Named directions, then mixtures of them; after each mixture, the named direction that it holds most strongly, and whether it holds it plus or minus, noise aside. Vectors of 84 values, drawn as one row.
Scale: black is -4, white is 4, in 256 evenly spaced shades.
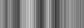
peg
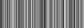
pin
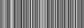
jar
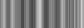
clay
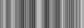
clay, plus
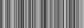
pin, plus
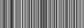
jar, minus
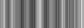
clay, plus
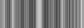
clay, plus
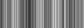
peg, minus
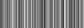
pin, plus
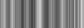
clay, plus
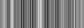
clay, plus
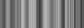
clay, minus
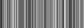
pin, plus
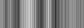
peg, plus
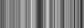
clay, minus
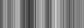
peg, minus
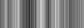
peg, minus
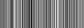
jar, minus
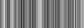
clay, plus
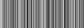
pin, minus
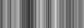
peg, minus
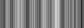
clay, minus
